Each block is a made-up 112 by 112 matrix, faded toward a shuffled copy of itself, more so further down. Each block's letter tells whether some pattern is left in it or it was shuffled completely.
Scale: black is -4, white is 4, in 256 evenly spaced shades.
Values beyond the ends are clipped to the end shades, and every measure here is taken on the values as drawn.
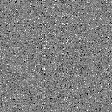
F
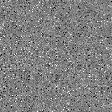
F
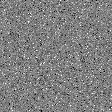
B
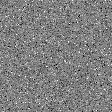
B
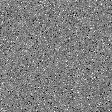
B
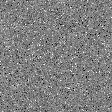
B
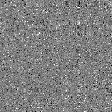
F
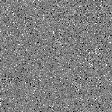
F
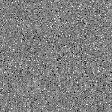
F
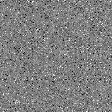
F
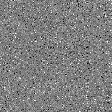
F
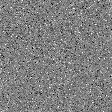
B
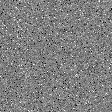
B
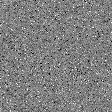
B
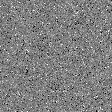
B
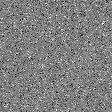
B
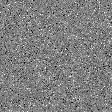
B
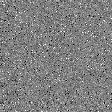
F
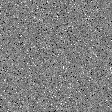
B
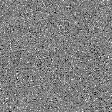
F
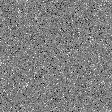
B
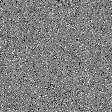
B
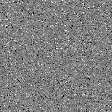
F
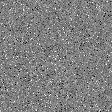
B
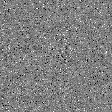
F
